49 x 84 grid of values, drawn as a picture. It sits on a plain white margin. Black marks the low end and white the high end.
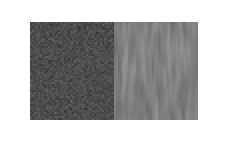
The table splits into one row of 2 panels. Panel 1,1: low, fine-grained, faint in contrast. Panel 1,2: middling, streaked downward, faint in contrast.
